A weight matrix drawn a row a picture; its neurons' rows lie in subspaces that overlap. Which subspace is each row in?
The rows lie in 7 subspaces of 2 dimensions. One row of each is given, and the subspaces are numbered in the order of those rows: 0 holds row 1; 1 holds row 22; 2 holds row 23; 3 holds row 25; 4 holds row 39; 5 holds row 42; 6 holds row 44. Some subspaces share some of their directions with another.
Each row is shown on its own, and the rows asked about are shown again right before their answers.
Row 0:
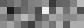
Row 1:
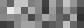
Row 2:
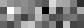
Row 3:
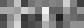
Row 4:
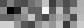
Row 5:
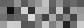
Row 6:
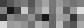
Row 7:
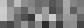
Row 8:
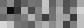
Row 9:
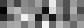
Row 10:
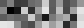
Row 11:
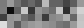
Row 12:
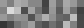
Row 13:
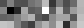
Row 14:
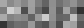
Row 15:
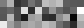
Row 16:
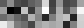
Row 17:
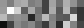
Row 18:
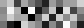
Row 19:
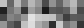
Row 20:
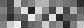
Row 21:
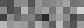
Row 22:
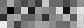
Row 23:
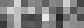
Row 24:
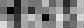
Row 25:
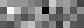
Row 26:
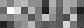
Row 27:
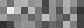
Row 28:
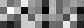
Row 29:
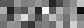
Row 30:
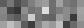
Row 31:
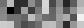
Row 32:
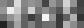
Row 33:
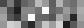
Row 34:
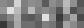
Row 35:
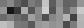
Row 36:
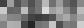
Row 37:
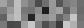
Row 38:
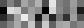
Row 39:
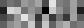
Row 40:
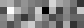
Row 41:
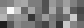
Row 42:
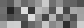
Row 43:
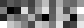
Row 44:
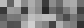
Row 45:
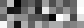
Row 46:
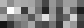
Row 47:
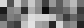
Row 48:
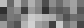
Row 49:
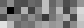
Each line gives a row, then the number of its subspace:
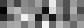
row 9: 4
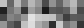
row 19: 6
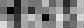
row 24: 2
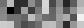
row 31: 0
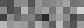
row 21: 0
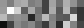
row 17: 6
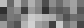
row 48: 6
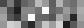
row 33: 1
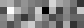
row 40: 3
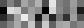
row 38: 4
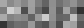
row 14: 0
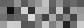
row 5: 5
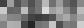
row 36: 6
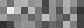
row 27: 1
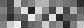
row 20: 5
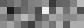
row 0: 3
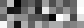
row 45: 5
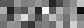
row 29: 3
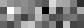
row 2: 3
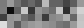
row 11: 1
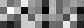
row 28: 2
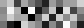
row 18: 5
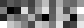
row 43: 0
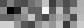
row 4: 3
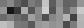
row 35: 4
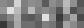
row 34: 2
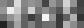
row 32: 2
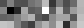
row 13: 3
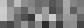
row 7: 4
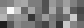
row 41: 6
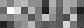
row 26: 4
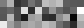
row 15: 3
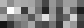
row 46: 0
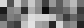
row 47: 6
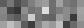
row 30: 1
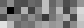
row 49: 1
